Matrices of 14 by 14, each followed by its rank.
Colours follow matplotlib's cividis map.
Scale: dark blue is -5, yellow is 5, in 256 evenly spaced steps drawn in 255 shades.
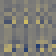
two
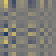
one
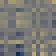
two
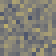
full rank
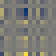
one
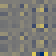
two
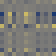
one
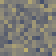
full rank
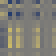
one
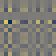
one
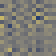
two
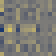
two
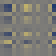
one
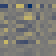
two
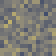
full rank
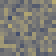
full rank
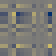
one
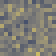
full rank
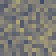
full rank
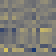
two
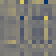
two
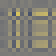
one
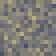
full rank
